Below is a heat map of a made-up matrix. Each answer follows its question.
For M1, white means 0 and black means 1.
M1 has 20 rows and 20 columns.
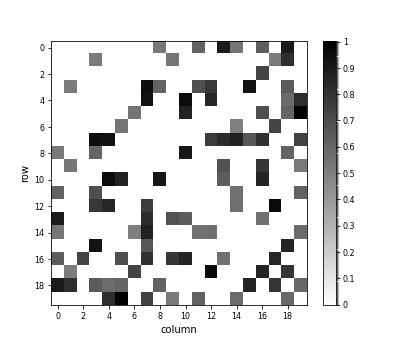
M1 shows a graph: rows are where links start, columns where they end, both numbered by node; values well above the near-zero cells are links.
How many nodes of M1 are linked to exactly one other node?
1
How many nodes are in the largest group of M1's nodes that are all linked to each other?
3
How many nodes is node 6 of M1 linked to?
3
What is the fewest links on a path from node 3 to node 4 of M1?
2
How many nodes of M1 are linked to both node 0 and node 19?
3
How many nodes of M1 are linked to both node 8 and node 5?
2
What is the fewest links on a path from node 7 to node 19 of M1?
1
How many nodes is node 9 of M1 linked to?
4
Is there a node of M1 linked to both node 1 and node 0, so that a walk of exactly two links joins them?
yes
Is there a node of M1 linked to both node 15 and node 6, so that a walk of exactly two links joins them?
no
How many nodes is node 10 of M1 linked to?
5
